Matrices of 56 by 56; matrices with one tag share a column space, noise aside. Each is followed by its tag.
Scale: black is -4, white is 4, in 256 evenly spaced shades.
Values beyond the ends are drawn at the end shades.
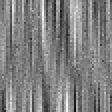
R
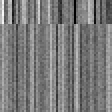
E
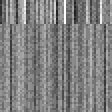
E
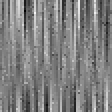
R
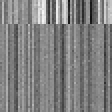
E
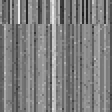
E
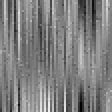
R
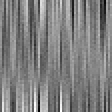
R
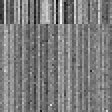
E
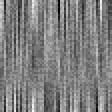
R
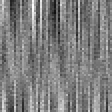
R
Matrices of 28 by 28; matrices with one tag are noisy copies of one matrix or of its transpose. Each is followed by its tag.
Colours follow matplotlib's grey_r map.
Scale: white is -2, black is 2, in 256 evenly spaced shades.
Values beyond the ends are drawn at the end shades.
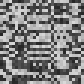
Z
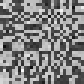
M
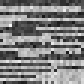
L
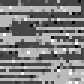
L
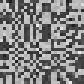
M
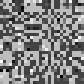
M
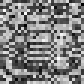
Z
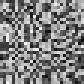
M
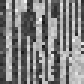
L
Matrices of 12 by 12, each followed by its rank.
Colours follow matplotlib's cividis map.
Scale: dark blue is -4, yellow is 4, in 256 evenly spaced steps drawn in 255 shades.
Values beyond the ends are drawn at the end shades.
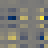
one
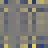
one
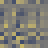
two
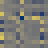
two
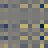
one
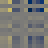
one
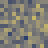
full rank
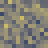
full rank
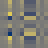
one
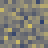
full rank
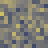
full rank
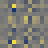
two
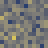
full rank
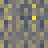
two
